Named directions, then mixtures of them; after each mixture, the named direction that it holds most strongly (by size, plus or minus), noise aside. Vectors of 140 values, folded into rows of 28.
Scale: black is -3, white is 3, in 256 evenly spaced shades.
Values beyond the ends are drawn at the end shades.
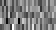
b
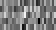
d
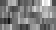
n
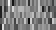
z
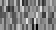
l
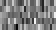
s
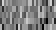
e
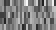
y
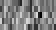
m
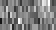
n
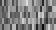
e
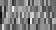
z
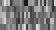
y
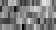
n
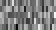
s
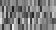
b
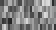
n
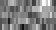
n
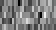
m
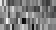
b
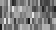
z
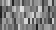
z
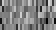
e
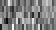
b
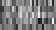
e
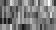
n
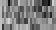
n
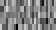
s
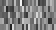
l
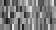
b
